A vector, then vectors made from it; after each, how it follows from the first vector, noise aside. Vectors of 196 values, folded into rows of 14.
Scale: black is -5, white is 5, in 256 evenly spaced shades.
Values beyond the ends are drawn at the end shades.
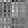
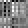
scaled up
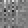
sign-scrambled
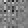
sign-scrambled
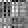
scaled up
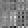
reversed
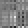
reversed
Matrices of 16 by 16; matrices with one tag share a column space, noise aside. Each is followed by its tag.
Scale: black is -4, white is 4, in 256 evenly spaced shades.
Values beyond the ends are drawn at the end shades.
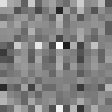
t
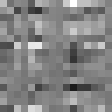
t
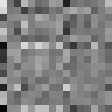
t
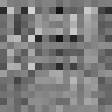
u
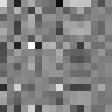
t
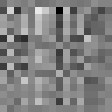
u
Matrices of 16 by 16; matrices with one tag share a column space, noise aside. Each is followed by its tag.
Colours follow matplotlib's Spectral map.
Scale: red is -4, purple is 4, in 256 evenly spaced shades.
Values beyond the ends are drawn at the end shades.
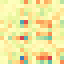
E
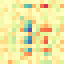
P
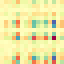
E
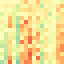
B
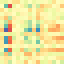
P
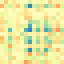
P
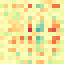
P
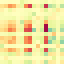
P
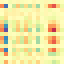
P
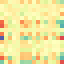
E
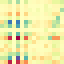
E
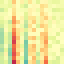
B
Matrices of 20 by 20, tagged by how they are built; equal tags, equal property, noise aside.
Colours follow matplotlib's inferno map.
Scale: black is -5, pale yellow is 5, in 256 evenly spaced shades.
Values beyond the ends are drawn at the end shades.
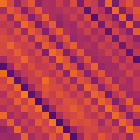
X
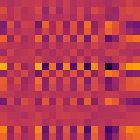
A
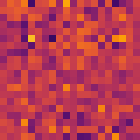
A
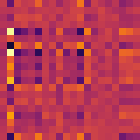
A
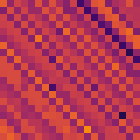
X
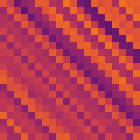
X
